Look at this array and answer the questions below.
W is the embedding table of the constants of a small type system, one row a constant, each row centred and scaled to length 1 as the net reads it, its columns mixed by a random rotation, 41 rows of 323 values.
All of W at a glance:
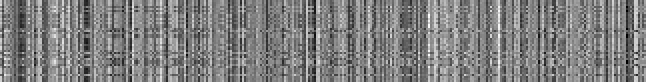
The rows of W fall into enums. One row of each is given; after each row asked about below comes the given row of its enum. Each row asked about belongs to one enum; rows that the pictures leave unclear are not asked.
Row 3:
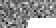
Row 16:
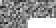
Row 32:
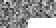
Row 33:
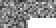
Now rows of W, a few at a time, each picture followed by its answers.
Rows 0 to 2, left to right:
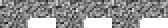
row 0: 16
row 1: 16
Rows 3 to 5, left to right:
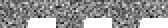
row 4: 16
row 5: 3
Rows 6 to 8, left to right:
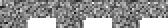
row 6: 16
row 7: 33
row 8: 33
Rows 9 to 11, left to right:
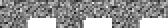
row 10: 33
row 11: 16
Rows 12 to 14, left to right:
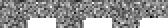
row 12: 33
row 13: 33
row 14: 3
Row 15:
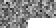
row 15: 32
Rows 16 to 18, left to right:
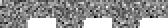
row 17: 3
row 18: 3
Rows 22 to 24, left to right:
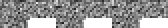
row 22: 33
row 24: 16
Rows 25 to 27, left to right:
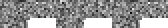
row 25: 33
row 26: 32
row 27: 33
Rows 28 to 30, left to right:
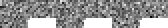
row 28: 16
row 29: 32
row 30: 3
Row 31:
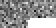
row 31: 3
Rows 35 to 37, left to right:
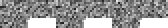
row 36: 16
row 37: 32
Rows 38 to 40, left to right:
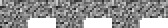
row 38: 16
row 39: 16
